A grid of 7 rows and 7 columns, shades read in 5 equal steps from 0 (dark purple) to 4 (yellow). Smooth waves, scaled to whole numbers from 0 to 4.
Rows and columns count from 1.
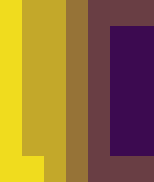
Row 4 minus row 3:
0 0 0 0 0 0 0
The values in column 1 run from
4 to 4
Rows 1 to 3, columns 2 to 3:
3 3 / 3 3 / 3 3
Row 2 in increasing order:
0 0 1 2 3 3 4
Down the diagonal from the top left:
4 3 3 2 1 0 1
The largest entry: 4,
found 8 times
